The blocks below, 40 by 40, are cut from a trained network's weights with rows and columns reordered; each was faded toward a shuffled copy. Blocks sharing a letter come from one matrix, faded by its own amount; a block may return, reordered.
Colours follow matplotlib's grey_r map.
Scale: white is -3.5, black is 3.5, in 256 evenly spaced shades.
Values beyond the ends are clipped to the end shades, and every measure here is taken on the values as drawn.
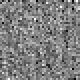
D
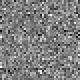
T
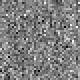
D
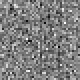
D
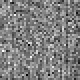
D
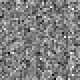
D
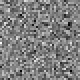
T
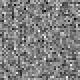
D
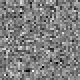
T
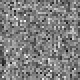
D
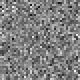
T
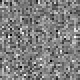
D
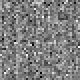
D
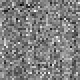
D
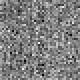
D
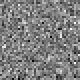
T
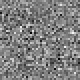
T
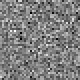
T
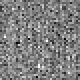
D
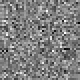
T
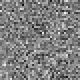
T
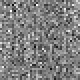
D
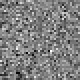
T
